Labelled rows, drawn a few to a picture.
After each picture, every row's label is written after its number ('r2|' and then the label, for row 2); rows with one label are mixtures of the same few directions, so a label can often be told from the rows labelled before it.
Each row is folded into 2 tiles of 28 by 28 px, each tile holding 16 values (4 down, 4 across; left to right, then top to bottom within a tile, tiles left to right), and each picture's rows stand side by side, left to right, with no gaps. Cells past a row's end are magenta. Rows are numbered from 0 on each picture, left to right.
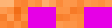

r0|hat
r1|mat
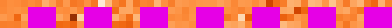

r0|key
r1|key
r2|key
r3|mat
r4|key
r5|mat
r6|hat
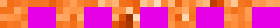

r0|mat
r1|key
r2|key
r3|key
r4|hat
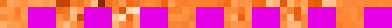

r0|mat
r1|hat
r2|mat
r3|mat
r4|key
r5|key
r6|mat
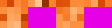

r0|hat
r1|hat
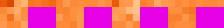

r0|hat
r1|hat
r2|mat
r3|mat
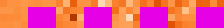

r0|mat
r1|key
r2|key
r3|mat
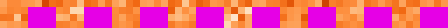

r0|key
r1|mat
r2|hat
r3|key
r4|mat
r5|hat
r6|mat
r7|hat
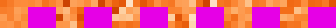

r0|hat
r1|hat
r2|key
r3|hat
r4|mat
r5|mat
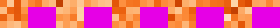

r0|key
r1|mat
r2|hat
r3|hat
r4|hat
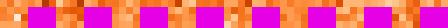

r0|key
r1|mat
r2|key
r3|hat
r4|mat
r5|hat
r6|mat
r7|hat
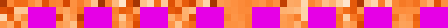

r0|hat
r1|hat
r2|hat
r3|hat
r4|hat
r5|mat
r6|hat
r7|hat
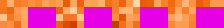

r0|hat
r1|key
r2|mat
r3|key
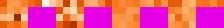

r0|key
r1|key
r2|hat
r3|hat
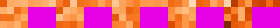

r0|mat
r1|key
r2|hat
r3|mat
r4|mat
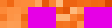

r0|hat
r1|mat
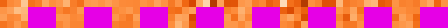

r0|mat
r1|hat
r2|key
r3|hat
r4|hat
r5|mat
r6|key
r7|hat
